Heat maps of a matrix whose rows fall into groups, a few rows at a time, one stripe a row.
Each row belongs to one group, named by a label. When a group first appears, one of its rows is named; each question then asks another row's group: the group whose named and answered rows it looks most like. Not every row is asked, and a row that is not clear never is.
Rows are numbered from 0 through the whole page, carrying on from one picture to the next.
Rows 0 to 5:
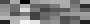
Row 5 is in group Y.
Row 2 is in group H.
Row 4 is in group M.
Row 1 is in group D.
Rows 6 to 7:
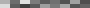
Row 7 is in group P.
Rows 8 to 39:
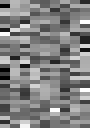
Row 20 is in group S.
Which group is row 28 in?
S
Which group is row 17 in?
D
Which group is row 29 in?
Y
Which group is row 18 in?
D
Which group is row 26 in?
Y
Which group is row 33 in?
D
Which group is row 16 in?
P
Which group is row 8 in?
D
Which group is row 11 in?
M
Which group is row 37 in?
P
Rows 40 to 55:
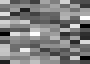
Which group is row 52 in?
H
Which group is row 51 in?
P
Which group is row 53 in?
M
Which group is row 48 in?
Y
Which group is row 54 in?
S
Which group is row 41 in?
S
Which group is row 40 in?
P
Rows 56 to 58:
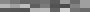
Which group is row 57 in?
M
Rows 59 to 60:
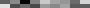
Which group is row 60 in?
P
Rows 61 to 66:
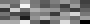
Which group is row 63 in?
Y
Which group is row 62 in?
H
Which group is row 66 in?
D
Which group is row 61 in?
D
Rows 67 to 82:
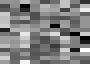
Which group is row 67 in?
D
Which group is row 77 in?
D
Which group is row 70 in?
P
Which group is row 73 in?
M
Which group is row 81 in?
P
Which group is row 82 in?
H
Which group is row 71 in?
M
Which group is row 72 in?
P
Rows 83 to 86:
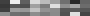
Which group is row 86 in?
S
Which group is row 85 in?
Y
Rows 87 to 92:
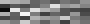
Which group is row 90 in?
H
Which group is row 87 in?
M
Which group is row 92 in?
H
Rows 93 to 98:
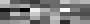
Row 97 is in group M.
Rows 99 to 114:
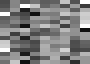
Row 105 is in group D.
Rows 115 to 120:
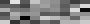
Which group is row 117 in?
S
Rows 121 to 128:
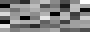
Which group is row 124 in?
M
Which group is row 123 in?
S
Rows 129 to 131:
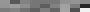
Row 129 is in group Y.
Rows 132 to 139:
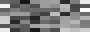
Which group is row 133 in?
P
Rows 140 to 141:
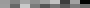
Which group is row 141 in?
H
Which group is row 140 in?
S
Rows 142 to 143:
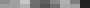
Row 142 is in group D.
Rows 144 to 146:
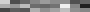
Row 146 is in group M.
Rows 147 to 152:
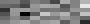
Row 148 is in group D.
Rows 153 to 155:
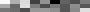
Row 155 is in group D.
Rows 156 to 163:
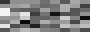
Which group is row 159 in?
M
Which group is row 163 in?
Y
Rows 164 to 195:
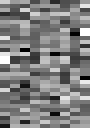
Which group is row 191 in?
H
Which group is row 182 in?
M
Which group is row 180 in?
Y
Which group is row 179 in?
P
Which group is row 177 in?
M
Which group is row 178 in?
P
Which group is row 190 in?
D
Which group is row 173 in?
P
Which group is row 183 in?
S
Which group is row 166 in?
H
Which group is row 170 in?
H
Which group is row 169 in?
M
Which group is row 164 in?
M
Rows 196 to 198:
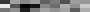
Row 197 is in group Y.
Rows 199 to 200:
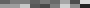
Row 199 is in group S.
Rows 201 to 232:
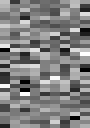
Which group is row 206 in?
H
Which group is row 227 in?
Y
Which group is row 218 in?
S
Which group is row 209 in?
S
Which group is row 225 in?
P
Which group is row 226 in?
D
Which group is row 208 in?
S
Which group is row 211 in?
M
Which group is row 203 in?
D
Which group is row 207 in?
M
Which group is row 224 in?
H
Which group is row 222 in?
P
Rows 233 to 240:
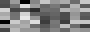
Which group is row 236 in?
H
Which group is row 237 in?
H
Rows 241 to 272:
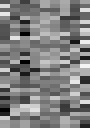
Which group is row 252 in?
M
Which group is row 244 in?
P
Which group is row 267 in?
Y
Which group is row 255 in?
S
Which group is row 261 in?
S
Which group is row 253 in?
S
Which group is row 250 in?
Y
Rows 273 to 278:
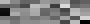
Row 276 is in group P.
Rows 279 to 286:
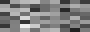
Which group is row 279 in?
Y
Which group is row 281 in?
M
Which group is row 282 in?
Y
